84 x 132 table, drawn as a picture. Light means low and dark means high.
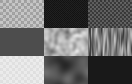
It is made of 3 by 3 panels. Panel 1,1: low, checkered. Panel 1,2: very high, checkered, faint in contrast. Panel 1,3: high, checkered. Panel 2,1: high, flat. Panel 2,2: low, blotchy. Panel 2,3: middling, streaked downward, strong in contrast. Panel 3,1: very low, checkered, faint in contrast. Panel 3,2: high, smooth. Panel 3,3: very high, flat.
